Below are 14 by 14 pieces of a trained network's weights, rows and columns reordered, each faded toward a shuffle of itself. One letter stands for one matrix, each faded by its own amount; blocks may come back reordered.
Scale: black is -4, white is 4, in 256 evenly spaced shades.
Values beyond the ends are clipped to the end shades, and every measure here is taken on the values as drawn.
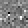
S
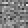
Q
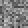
Q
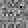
Q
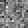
Q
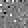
S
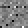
S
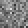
Q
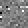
S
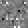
S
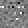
S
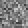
Q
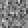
Q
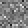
S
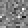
Q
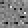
S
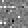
S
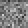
Q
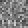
Q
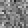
Q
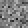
S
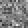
Q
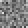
Q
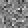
Q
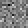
Q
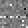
S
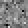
S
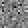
Q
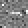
S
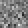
Q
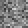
Q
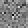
Q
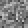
Q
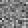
Q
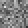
Q
